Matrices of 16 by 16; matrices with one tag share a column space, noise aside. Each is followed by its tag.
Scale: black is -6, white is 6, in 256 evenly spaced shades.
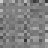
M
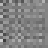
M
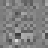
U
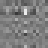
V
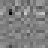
V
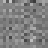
M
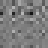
V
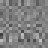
U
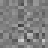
U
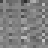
M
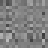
U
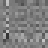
U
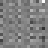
M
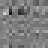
V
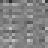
M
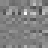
V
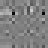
V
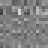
V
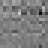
V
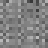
M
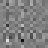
U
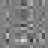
U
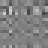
V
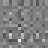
U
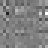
V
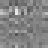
V
